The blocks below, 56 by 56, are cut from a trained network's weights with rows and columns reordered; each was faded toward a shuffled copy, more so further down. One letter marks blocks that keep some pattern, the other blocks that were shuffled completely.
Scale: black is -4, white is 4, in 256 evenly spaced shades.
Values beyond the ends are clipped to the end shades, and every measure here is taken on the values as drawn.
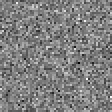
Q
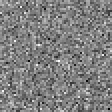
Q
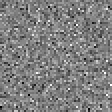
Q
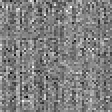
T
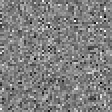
T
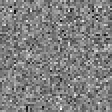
T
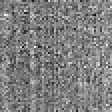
T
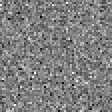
Q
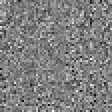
T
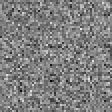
T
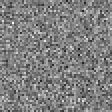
Q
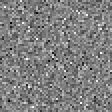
Q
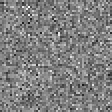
T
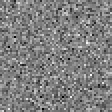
Q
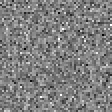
Q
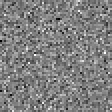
Q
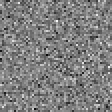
Q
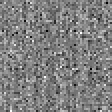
T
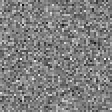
T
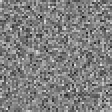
Q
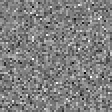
Q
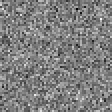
Q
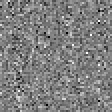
T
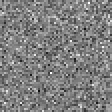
Q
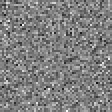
T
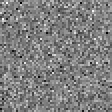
Q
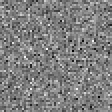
Q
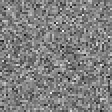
Q
